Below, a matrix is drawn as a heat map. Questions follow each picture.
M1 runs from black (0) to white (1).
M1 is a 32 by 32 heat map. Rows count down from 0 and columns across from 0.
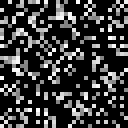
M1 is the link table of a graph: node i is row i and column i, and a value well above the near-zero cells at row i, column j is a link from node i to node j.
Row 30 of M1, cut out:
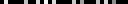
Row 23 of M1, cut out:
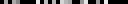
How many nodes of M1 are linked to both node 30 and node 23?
7
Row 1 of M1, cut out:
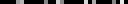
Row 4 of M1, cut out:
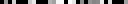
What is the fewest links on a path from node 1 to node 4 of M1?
1
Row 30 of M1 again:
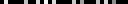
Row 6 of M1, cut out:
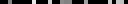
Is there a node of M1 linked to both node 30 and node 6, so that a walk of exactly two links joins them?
no
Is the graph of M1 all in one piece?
yes
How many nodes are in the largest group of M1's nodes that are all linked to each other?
4
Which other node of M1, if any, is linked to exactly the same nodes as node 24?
node 1
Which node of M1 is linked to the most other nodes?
node 4
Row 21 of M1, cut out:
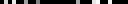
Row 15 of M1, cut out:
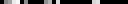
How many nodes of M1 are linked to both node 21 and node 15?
5
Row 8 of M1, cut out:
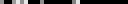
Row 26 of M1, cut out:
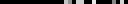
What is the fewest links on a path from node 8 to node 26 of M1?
2
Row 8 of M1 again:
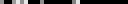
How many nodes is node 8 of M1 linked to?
8
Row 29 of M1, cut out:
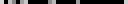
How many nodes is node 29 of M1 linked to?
9
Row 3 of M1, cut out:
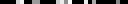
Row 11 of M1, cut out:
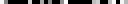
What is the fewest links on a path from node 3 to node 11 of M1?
2
